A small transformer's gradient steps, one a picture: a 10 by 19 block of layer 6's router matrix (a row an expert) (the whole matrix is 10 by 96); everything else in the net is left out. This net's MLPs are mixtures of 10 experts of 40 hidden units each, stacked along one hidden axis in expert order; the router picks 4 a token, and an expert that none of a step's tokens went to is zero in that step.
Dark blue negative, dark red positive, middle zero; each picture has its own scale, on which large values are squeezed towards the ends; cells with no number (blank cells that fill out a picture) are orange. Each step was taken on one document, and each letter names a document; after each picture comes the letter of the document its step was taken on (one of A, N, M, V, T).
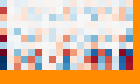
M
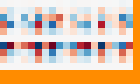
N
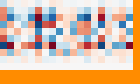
N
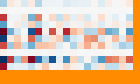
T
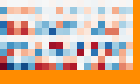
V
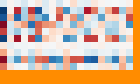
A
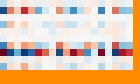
V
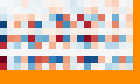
A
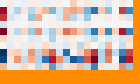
M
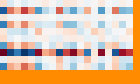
V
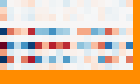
T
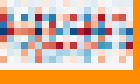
N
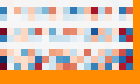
M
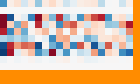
N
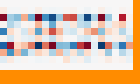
N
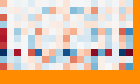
M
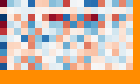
A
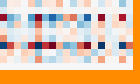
N
